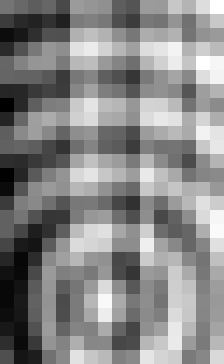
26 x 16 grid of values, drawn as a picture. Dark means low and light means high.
Slope: up to the right. Rings: centred on the bottom middle. Ninth with the highest average: top right. Average level on the scale: 50%. Odd rows or columns: none.
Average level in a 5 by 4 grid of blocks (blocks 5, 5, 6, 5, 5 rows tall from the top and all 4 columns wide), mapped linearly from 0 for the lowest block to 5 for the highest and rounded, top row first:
1 3 3 5 | 1 3 3 4 | 1 3 3 4 | 0 4 3 4 | 0 4 3 4
